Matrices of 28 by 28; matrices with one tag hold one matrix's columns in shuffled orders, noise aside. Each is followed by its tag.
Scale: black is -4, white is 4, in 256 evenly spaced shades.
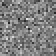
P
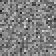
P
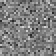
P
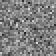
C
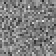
C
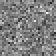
C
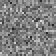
C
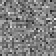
P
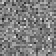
P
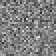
P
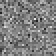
P
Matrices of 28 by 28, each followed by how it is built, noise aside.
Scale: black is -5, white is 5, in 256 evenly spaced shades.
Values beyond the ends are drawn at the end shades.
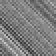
Toeplitz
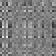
low rank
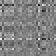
low rank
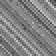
Toeplitz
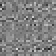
low rank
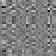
low rank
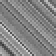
Toeplitz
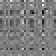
low rank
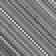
Toeplitz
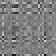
low rank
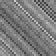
Toeplitz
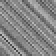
Toeplitz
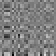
low rank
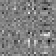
low rank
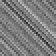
Toeplitz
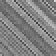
Toeplitz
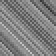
Toeplitz
